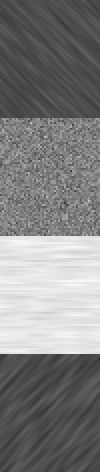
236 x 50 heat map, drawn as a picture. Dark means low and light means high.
The table splits into 4 rows of 1 panel. Panel 1,1: low, slanting down to the right, faint in contrast. Panel 2,1: middling, fine-grained. Panel 3,1: very high, streaked across, faint in contrast. Panel 4,1: low, slanting up to the right, faint in contrast.
